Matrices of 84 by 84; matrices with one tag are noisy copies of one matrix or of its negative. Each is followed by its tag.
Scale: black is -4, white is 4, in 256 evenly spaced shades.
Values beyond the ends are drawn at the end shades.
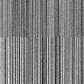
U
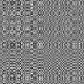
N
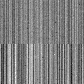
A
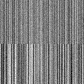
A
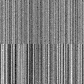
A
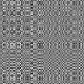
N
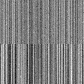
A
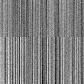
U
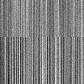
U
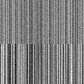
A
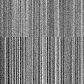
U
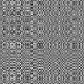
N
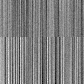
U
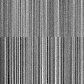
U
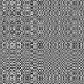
N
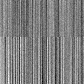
U
